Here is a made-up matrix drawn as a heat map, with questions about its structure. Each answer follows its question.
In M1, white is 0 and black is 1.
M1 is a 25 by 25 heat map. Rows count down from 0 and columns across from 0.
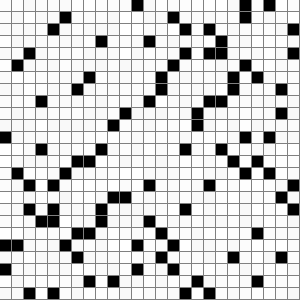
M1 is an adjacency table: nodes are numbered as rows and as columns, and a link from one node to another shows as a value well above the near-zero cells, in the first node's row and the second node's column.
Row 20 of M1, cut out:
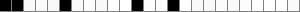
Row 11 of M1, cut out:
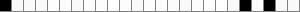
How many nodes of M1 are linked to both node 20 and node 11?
1
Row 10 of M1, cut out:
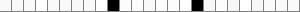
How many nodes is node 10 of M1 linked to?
2
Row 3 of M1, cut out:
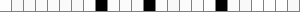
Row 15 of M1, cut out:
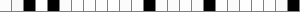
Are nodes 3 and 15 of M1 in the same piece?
yes
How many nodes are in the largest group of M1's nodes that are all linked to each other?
5
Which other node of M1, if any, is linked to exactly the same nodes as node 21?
node 7
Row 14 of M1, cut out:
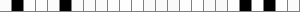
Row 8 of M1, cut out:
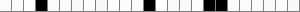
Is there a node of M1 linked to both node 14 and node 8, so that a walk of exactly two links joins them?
no
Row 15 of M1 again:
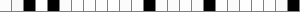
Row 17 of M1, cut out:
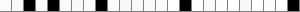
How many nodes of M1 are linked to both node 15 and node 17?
3
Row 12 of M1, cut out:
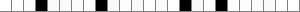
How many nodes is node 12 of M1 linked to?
4
